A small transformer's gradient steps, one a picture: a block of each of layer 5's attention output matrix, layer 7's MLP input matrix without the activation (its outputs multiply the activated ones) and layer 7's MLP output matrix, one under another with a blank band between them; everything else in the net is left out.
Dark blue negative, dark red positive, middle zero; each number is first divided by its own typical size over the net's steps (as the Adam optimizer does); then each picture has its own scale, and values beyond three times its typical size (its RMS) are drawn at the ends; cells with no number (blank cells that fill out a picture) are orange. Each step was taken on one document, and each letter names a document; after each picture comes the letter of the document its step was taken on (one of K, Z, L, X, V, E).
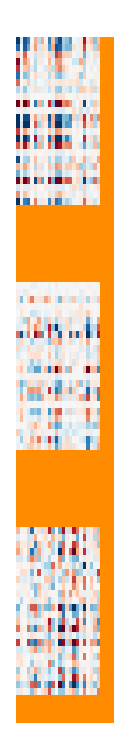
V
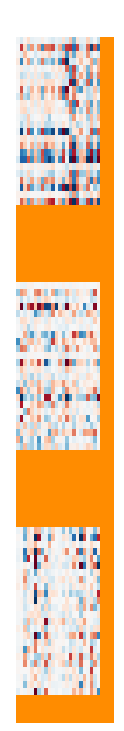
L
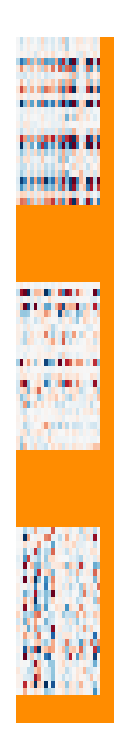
L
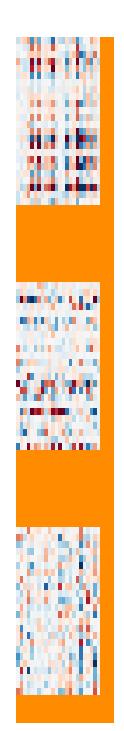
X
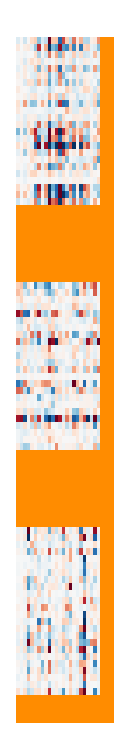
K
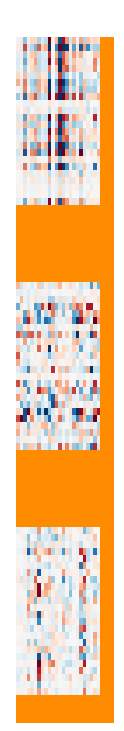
K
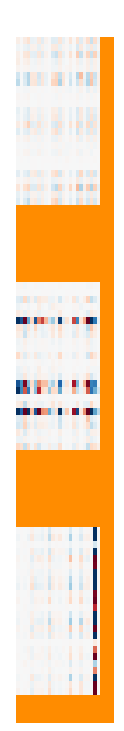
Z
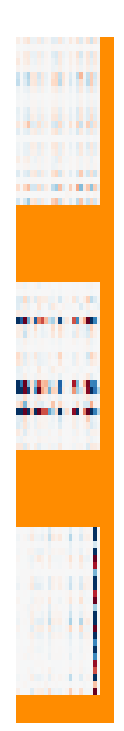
Z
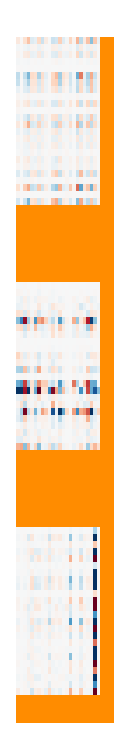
Z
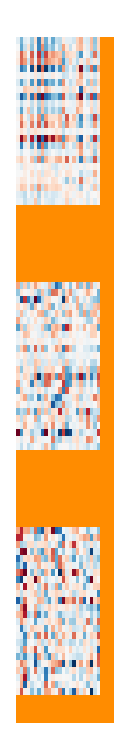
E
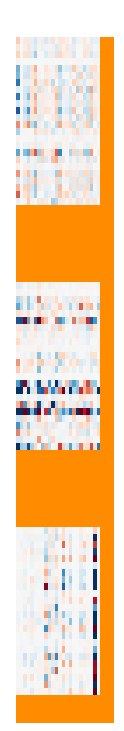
Z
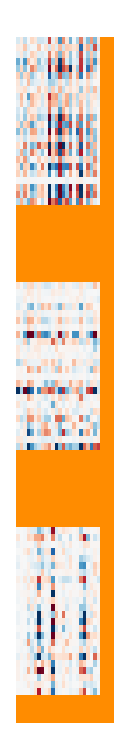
K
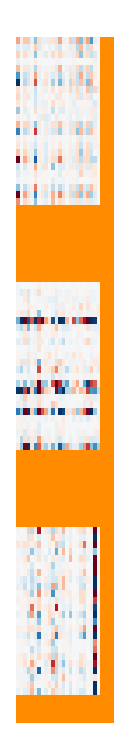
Z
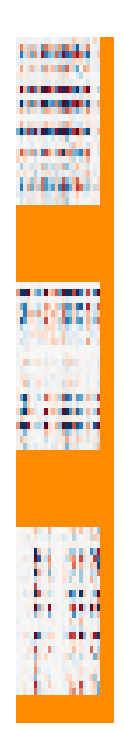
L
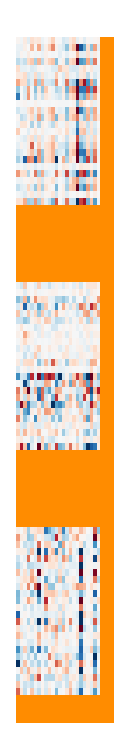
X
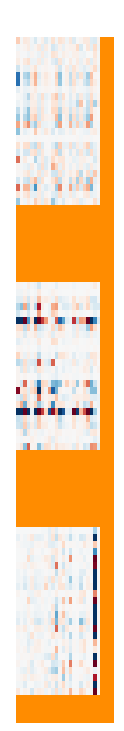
Z
